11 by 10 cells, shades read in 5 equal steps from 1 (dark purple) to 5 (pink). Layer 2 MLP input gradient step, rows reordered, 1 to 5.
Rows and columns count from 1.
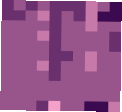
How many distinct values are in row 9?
1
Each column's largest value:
3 3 3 4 5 3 3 4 3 4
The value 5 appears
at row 11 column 5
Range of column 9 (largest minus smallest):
2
